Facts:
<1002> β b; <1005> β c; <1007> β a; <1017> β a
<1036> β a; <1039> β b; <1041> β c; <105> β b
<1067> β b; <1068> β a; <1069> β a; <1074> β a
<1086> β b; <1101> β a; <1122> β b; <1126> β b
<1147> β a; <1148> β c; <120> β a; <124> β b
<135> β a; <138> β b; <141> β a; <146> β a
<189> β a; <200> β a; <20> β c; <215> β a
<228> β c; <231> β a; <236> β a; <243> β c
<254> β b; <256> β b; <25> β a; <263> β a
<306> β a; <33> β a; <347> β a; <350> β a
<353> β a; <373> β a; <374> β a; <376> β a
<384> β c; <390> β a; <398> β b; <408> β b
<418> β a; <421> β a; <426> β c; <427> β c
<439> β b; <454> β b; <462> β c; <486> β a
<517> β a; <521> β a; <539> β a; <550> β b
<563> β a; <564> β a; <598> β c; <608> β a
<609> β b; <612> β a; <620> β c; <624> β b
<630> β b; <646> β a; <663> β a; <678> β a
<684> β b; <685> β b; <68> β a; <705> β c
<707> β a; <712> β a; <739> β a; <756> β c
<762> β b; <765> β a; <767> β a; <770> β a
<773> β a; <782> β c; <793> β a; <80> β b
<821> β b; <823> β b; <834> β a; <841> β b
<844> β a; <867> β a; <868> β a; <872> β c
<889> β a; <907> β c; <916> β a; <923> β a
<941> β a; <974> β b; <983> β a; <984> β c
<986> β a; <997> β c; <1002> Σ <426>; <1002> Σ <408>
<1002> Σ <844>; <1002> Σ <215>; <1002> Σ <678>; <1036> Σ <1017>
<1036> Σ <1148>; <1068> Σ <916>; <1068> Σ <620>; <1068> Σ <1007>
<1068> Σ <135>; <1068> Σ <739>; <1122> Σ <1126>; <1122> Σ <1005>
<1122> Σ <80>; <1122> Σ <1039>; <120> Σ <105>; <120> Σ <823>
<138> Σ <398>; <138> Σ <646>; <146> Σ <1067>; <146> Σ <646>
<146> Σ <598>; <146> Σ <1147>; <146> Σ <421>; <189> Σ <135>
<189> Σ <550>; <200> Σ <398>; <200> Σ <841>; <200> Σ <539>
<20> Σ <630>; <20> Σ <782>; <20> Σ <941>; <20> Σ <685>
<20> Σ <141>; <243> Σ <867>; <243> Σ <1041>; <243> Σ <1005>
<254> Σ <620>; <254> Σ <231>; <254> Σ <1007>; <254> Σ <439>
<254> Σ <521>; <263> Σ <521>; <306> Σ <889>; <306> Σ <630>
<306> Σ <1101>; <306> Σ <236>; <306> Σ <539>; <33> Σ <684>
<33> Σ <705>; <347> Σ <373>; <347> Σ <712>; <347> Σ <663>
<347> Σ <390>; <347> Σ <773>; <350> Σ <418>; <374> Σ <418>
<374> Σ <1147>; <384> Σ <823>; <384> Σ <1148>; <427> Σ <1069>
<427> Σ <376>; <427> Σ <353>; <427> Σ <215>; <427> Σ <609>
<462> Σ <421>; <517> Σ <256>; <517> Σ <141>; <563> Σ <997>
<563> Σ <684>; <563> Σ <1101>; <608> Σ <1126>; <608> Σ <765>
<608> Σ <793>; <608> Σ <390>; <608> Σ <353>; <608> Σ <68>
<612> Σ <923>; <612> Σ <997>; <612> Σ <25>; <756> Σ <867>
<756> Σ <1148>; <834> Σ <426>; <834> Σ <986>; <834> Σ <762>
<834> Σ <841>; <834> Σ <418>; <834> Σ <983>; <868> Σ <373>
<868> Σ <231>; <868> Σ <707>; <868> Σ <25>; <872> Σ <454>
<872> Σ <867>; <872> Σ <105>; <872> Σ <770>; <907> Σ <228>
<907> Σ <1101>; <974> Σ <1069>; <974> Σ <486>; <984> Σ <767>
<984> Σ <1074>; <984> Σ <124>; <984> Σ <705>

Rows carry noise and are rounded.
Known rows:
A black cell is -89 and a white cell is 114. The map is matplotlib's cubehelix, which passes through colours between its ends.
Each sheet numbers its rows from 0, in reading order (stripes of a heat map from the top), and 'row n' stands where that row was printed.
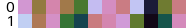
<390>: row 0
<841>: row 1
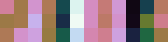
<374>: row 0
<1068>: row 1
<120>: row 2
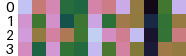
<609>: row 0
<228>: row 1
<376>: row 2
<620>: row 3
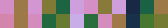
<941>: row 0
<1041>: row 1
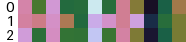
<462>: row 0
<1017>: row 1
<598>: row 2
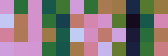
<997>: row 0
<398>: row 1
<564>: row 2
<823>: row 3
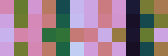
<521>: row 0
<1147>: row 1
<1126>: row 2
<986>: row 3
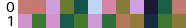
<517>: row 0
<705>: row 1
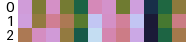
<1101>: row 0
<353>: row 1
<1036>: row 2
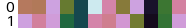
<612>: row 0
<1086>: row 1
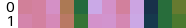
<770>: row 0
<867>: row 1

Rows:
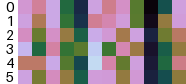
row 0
<138>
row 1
<439>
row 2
<25>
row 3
<426>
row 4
<563>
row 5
<539>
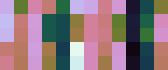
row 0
<418>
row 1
<630>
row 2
<684>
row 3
<146>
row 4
<200>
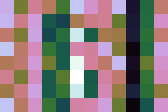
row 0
<215>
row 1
<685>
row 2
<984>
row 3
<408>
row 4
<347>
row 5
<427>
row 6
<872>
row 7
<762>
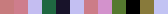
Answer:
<254>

